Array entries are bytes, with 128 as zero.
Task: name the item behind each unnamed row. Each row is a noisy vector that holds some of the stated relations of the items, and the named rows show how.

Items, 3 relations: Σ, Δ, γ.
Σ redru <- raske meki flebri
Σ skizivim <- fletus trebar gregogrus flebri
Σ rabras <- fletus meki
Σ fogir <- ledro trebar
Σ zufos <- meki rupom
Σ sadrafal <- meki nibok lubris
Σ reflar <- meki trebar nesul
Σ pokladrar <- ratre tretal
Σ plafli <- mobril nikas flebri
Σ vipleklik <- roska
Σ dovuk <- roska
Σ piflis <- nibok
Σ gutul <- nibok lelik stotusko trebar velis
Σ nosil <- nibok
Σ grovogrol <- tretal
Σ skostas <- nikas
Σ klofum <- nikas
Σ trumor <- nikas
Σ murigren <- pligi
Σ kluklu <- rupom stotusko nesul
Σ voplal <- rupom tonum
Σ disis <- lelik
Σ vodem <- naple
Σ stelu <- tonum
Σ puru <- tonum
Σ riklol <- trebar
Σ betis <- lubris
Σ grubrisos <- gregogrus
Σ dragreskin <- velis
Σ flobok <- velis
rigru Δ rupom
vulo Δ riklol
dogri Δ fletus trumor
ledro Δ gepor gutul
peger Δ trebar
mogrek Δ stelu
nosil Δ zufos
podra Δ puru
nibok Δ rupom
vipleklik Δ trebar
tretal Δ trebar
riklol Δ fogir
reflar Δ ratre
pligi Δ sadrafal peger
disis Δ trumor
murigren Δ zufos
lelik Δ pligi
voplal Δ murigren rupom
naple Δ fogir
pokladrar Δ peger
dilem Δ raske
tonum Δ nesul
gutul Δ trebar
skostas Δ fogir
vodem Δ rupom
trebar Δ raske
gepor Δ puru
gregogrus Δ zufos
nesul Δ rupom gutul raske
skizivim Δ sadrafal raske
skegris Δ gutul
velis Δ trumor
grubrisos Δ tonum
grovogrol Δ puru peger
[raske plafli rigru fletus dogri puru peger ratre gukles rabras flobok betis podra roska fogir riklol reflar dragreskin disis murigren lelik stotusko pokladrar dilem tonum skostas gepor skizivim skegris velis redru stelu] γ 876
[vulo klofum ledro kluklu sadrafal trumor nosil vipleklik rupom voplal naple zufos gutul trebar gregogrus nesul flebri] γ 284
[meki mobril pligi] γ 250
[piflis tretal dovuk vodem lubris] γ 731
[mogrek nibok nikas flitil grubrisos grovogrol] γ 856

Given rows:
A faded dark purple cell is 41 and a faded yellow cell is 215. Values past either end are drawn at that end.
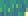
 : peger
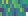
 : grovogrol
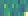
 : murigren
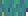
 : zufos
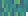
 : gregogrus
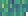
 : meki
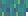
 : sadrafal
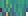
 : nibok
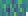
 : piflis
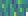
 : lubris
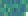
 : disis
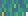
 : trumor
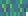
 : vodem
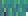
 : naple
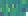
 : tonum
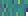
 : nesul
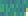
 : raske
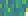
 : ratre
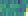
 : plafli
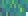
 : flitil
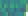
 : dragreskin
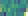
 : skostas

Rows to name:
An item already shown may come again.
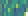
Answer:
pokladrar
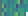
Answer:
flebri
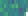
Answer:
reflar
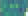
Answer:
skizivim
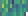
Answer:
meki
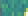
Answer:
roska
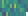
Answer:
grubrisos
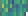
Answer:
meki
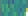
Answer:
fletus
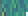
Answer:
klofum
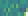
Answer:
rigru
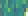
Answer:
ratre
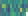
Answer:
dovuk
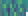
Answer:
piflis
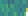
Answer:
fletus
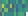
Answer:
mobril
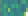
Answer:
dogri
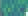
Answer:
lelik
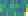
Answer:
plafli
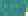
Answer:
betis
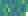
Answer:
velis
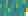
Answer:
ratre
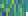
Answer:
nikas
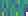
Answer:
rupom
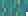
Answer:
ledro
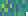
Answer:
mobril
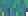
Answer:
kluklu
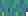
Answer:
zufos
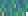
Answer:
trumor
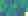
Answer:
riklol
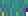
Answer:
voplal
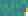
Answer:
gukles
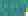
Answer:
betis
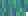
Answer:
vipleklik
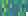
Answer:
pligi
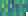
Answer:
meki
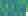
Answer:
stotusko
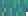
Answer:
vulo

